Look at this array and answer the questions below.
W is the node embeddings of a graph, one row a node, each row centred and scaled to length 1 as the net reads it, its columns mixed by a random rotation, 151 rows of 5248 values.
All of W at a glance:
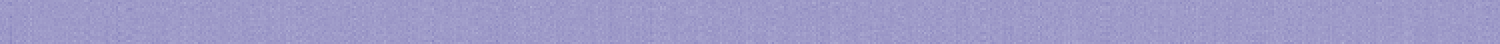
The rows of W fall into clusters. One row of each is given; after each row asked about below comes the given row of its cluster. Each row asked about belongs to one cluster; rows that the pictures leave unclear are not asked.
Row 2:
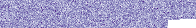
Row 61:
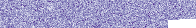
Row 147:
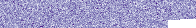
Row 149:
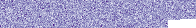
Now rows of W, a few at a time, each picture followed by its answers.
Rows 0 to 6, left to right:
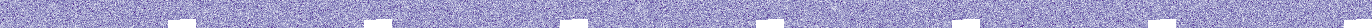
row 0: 61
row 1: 149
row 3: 61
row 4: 61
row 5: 147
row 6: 2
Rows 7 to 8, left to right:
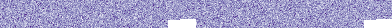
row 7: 149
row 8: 149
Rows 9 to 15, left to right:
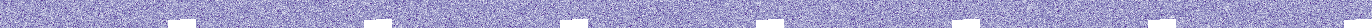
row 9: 149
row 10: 147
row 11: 149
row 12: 147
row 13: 61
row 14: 61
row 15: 61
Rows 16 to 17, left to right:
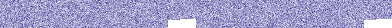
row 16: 147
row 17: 149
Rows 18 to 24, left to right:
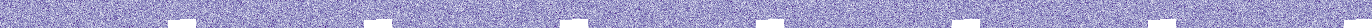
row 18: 149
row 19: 149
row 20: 2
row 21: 2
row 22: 2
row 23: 147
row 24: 2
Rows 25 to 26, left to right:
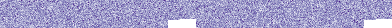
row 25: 61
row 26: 2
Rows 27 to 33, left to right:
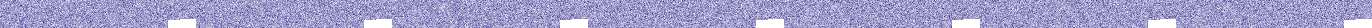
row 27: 147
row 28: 147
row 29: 61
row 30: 2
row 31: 61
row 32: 147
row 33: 61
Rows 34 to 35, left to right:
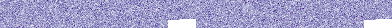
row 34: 61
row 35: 61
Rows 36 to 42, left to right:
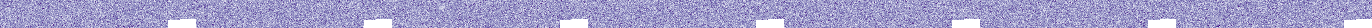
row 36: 149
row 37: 2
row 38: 61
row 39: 147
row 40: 2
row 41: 2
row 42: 147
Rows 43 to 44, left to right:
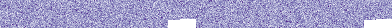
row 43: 2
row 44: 147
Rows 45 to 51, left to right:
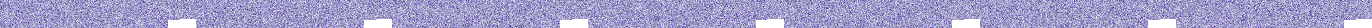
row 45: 2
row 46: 2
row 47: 149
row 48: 61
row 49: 149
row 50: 2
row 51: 61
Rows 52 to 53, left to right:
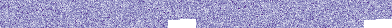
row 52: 2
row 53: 149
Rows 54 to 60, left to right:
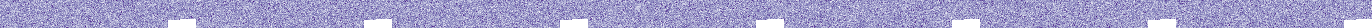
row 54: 147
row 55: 61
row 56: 147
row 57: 61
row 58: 149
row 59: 149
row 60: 149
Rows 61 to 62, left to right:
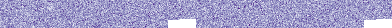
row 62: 149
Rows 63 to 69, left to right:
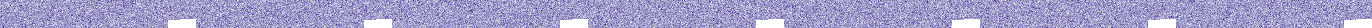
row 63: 147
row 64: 147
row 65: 61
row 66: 2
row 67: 2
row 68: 147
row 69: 147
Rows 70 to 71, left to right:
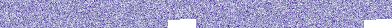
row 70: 2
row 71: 147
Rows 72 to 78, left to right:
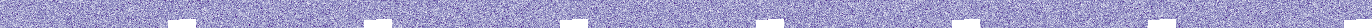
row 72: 61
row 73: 149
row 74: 149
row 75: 147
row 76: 149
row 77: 2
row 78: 147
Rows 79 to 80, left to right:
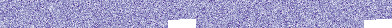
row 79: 61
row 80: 147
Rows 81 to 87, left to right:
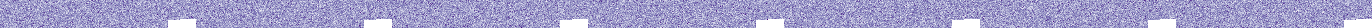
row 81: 147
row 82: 2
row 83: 149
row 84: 147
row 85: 2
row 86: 61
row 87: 147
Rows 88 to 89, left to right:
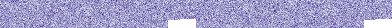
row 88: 147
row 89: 61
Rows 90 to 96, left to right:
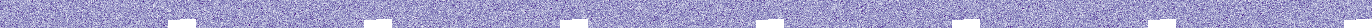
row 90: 2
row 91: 149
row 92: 61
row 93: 61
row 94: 61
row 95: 149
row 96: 147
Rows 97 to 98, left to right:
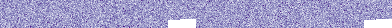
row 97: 149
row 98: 147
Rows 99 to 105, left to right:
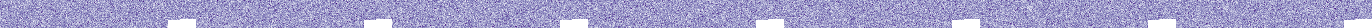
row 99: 2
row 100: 61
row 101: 149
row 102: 149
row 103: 61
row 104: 61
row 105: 61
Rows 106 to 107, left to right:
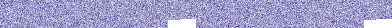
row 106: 149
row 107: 147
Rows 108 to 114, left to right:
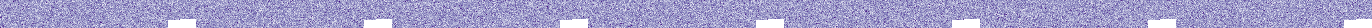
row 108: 147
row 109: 2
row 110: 147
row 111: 147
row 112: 147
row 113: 149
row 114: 2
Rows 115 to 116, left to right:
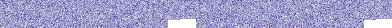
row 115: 149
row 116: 149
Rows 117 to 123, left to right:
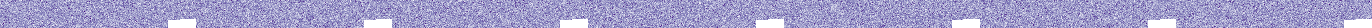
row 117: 147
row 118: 149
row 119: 147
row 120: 149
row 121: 61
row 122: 149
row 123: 61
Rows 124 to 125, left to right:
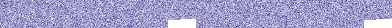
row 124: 149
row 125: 147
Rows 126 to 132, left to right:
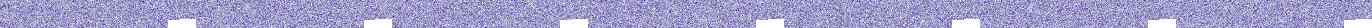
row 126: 2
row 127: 61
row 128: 147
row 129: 147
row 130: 2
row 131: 61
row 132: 61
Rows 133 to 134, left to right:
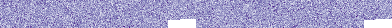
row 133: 149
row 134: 61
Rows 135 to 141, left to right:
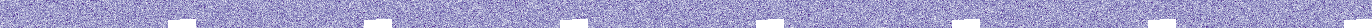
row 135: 61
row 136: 2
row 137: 147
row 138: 61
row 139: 149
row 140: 149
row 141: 149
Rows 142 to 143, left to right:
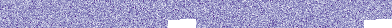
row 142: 2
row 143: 149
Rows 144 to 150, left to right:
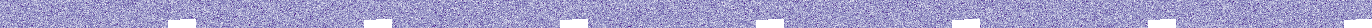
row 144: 147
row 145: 149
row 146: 147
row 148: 147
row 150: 61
